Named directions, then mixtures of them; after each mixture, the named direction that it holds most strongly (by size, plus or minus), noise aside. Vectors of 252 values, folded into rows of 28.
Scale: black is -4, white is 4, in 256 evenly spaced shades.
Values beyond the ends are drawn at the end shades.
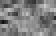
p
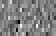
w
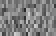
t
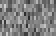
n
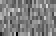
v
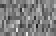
w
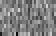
v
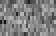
n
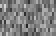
n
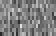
v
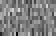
v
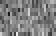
v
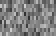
n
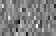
w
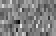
w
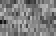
p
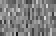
v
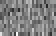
v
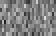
n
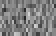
t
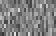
v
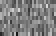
v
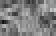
p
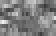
p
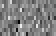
w
